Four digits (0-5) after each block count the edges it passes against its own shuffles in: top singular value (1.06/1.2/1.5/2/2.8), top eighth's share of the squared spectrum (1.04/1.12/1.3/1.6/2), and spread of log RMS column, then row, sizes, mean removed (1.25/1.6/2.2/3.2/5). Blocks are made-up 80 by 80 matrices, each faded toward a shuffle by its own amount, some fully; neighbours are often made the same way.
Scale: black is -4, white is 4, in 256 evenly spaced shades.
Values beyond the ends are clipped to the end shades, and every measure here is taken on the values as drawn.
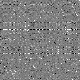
4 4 1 2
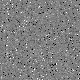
1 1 0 0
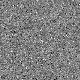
2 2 0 0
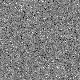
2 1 0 0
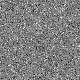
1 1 0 0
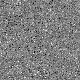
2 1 0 0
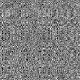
4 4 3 2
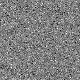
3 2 0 0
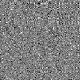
4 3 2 2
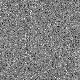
2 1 0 0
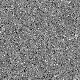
0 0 0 0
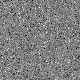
0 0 0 0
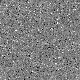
0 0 0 0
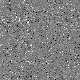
2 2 1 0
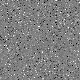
2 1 0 0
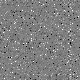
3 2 0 0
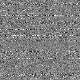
2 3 0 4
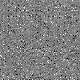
3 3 1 1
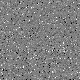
2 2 0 1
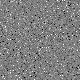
1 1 0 0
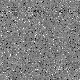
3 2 0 1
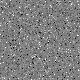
0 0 0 0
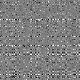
5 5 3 3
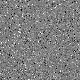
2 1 0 0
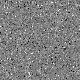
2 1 0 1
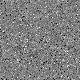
2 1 0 0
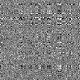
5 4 2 3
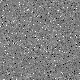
0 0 0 0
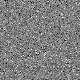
2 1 0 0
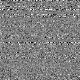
2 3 0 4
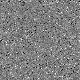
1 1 0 1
